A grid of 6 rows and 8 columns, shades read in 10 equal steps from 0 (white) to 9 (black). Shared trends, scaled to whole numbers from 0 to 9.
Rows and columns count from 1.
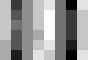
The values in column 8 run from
1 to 2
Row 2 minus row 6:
-1 -2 0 1 -2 0 -2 1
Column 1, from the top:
2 2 2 2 3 3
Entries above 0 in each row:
8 7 7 7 8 8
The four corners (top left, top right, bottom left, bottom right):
2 1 3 1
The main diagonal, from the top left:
2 6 4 3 1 5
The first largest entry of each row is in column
7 7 7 7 7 7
